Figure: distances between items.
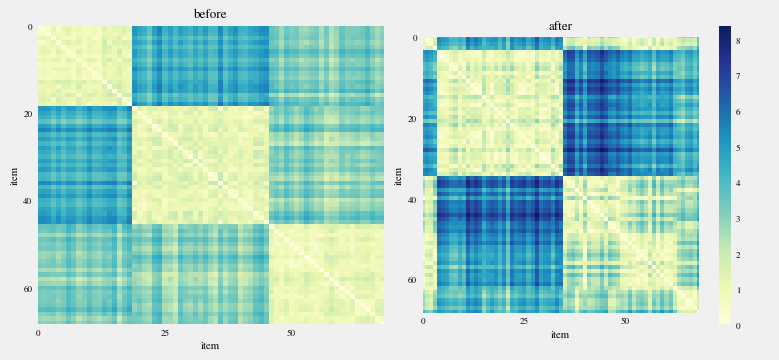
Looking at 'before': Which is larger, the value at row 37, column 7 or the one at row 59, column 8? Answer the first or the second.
the first
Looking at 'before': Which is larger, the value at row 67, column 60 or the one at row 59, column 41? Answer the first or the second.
the second
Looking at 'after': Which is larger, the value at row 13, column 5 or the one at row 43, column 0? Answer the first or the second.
the second
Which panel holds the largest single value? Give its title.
after
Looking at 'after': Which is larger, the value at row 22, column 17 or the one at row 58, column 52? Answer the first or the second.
the first
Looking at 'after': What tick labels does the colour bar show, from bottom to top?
0, 1, 2, 3, 4, 5, 6, 7, 8
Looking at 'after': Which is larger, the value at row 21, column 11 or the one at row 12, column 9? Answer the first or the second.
the first
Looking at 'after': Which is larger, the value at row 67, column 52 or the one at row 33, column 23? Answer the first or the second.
the first
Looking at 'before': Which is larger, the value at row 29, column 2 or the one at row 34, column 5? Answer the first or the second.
the first
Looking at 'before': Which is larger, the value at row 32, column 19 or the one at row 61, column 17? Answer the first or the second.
the second
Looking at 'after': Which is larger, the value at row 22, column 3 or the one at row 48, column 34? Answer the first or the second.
the second
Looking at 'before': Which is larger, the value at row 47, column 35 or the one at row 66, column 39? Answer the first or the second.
the second
